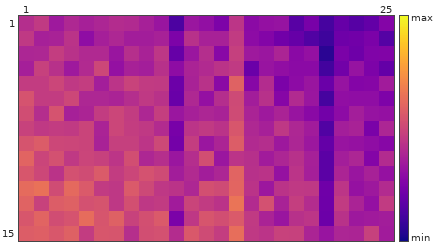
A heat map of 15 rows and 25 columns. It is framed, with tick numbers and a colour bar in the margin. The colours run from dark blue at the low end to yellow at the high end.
Ninth with the highest average: bottom left. Slope: up to the bottom left. Ninth with the lowest average: top right. Odd lines: columns 11, 15 and 21.
